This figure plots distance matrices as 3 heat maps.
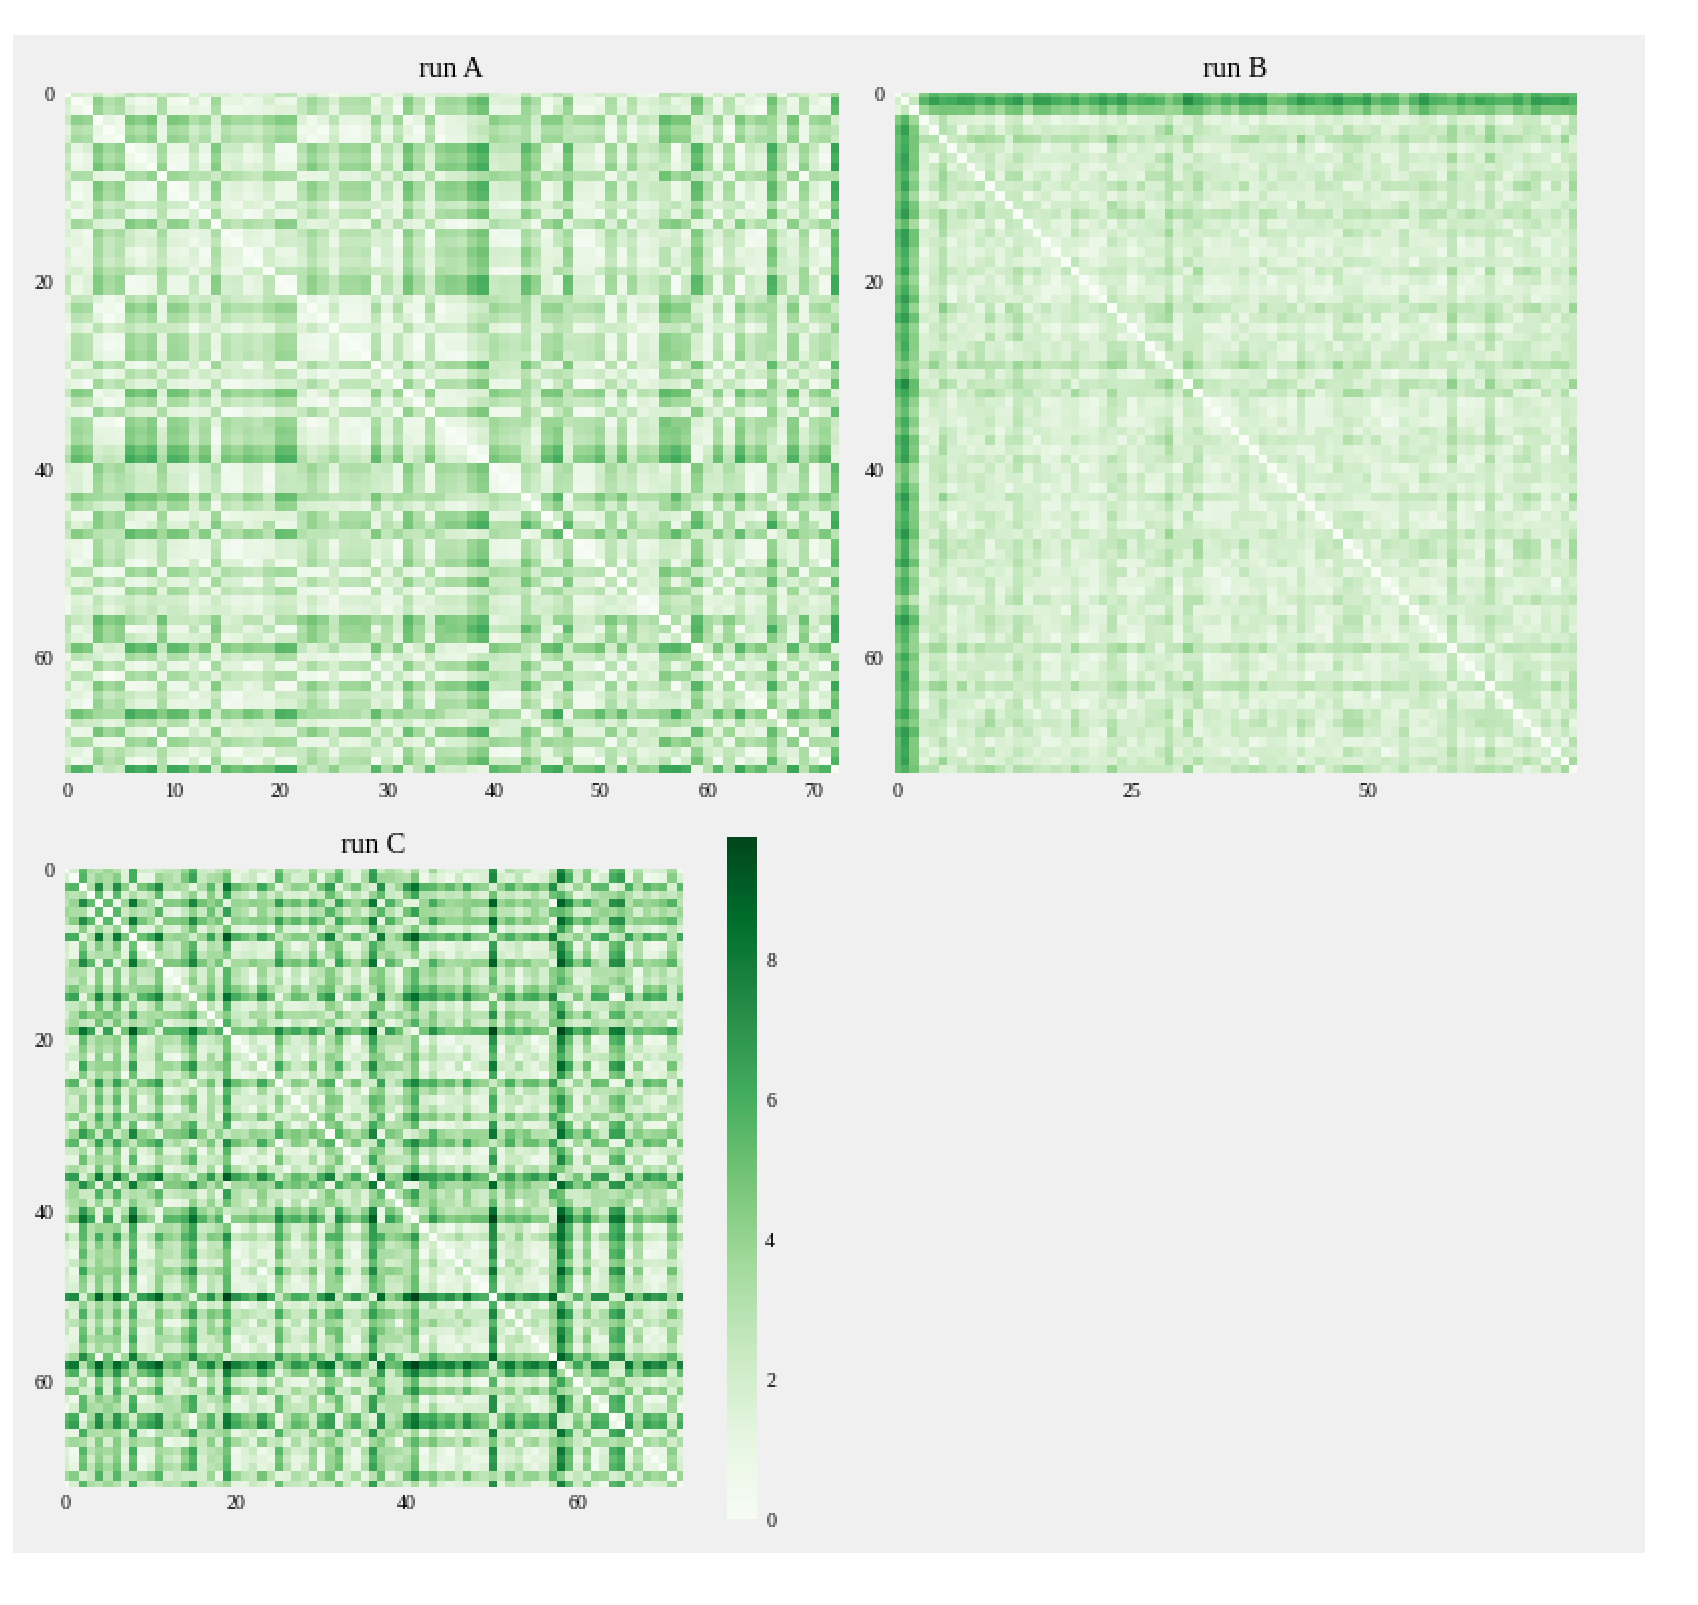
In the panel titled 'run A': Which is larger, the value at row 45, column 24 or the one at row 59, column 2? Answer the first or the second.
the second
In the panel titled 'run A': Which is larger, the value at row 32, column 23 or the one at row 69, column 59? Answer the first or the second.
the second
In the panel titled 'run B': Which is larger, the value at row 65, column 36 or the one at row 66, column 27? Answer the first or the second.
the second
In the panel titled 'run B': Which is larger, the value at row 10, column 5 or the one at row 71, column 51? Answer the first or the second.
the first
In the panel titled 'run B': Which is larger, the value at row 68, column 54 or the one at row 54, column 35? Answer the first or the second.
the first
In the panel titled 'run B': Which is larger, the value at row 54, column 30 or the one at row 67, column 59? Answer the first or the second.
the second
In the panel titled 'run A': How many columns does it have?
73
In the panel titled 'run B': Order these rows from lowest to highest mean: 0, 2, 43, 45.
45, 43, 2, 0
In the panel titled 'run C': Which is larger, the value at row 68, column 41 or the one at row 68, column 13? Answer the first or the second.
the first
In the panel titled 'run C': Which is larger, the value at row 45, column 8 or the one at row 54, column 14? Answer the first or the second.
the first
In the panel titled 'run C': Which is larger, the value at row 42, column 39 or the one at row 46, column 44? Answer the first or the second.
the first
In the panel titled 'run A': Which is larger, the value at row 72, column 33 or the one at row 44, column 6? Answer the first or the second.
the second
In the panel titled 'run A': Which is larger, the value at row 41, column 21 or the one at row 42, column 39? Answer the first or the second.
the second
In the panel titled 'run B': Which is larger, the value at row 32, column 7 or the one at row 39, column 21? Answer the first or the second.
the first
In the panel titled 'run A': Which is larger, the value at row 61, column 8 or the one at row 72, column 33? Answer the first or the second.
the second
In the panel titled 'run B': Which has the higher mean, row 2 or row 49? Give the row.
2
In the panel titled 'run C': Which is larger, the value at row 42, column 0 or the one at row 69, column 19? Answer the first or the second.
the second
